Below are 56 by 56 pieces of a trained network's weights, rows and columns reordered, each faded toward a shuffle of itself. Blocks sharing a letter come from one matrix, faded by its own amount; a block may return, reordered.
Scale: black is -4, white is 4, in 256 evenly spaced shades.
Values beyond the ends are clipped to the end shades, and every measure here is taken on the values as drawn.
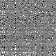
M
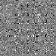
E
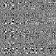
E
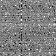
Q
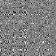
E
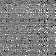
M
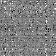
M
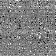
Q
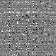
M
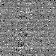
Q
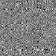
E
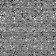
M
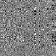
E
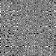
E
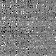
M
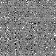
Q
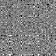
E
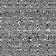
M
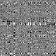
E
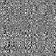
E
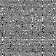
M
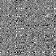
E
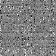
Q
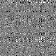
E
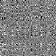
E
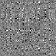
E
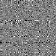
E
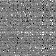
M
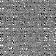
M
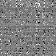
M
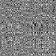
E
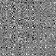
E
